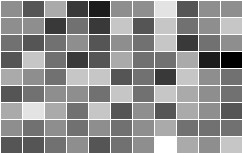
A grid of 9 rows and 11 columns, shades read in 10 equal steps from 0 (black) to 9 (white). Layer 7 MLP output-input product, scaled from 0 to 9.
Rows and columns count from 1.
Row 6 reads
3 4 5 5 4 7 4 7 6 5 4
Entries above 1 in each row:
10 11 11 9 11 11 11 11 11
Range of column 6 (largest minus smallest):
4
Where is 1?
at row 1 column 5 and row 4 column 10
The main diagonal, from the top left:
5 5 4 2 7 7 5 6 6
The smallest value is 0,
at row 4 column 11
